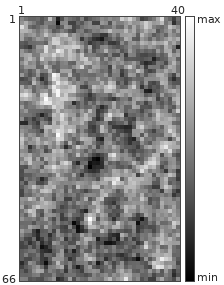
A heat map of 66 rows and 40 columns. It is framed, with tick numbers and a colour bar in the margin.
Grain: blotchy. Mirror symmetry: none. Ninth with the highest average: top left. Histogram: bell-shaped. Odd rows or columns: none.
